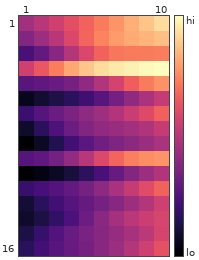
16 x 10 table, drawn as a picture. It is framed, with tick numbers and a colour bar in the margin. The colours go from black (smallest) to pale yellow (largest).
The grain runs across in streaks. The top right is the ninth with the highest average. The field climbs toward the top right. The middle left is the ninth with the lowest average.
